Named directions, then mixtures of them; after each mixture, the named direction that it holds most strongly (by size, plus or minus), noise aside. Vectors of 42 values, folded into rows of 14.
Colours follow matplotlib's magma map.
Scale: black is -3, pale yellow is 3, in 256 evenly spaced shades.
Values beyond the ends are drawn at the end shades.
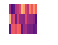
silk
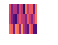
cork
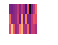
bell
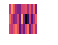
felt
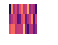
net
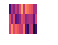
net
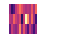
felt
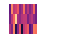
cork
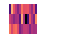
felt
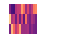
silk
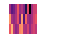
bell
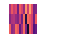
bell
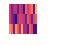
cork
